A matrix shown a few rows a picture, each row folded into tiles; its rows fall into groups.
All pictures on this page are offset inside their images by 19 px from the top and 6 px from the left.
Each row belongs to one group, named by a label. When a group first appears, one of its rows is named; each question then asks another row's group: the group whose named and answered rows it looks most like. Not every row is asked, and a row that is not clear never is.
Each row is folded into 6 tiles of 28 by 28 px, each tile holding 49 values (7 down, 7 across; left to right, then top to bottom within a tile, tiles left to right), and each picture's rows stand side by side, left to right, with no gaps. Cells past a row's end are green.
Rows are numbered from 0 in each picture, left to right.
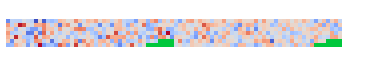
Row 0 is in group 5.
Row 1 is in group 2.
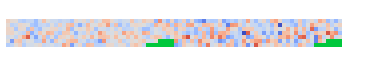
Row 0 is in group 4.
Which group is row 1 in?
5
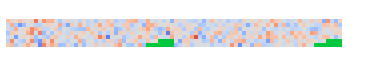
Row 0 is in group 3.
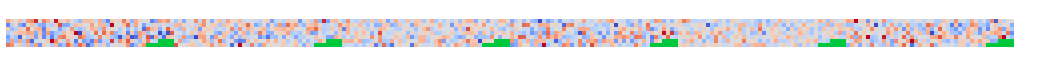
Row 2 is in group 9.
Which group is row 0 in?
3
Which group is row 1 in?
2
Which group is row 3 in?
5
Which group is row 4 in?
4
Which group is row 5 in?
4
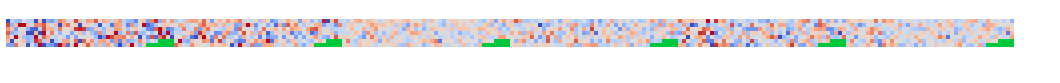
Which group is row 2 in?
2
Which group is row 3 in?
4
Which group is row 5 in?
3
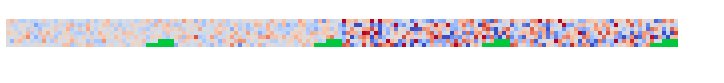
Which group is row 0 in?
4
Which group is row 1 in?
4
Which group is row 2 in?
3
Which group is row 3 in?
3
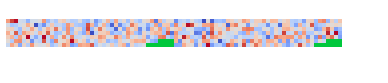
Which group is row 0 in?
4
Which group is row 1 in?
5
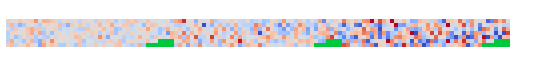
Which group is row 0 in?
3
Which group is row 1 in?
4
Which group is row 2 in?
3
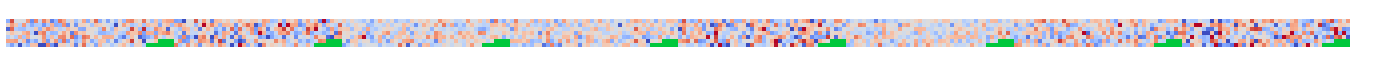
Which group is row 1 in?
2
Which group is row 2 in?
4
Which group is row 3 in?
9
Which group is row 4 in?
9
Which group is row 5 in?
5
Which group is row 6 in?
3
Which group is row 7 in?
5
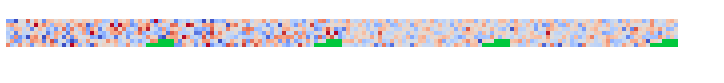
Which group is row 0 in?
2
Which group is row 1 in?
5
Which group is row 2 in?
9
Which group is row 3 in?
9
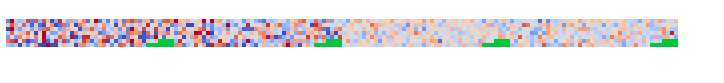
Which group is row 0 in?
9
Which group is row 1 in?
3
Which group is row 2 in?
2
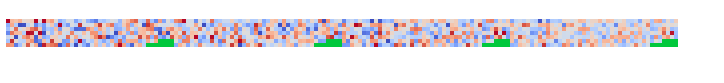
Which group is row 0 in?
3
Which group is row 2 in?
5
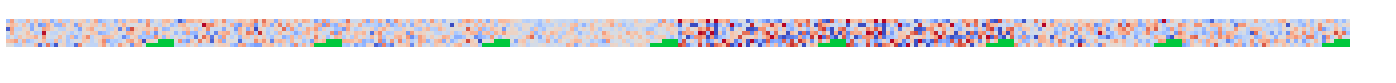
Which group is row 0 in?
9
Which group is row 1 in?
2
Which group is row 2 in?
9
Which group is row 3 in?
4
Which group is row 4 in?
3
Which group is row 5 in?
3
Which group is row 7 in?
5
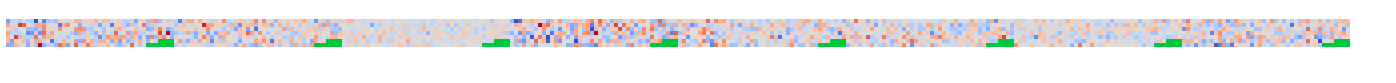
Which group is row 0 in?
5
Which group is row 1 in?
2
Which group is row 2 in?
4
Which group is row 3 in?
2
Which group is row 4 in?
3
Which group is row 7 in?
9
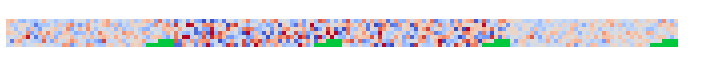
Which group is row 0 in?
4
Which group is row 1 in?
5
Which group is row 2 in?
9
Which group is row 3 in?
4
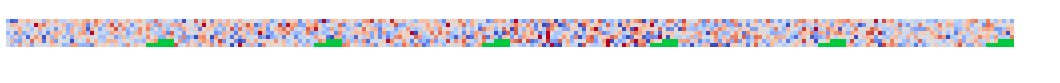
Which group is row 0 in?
2
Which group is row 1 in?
2
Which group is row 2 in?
3
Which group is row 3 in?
9
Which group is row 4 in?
9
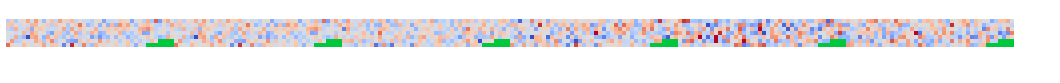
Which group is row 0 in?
2
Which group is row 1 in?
2
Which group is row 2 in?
9
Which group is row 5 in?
3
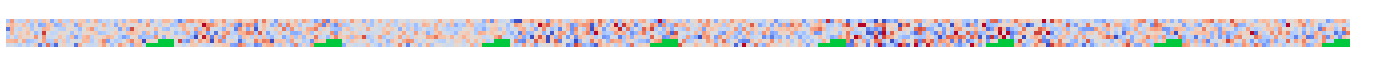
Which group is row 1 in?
2
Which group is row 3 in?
2
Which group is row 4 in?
2
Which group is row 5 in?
5
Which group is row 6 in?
3
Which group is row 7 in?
3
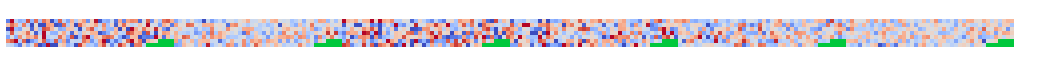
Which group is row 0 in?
9
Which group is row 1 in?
5
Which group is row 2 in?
3
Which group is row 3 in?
5
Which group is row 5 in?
9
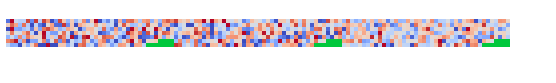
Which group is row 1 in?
3
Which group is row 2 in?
9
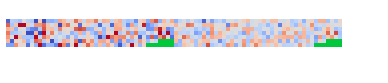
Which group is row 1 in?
5
